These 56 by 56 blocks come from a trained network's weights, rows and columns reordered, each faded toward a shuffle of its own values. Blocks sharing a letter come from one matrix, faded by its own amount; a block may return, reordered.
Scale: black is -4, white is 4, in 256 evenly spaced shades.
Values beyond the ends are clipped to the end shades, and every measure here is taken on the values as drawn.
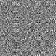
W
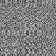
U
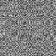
U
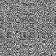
W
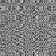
U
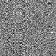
W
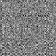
W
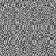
U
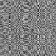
U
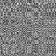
U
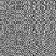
U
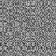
U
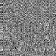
W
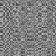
U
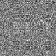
W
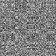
W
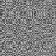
U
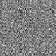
W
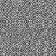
U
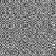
U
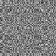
U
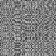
U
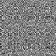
W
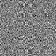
W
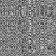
U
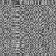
U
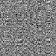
W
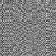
U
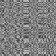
U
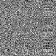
W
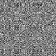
W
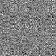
W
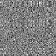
W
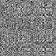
W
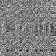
W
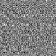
W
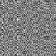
U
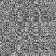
W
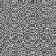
U
